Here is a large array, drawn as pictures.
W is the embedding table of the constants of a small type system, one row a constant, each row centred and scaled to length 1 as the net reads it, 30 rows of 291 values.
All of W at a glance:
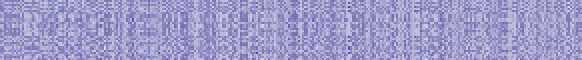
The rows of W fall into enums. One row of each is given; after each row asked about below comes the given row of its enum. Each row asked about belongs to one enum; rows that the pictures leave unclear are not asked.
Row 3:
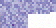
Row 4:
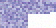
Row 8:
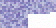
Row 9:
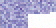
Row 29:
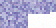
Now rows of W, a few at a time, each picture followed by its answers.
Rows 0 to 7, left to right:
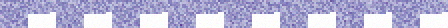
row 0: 8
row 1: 3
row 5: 3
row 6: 29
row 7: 8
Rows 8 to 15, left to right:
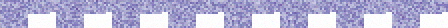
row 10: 9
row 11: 4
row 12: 29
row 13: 29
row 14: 8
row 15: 4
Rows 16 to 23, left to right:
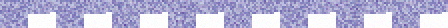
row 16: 8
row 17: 8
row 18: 3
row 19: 29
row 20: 3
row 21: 8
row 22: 9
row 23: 3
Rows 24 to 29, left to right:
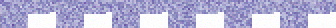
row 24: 3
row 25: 4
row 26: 3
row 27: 9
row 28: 8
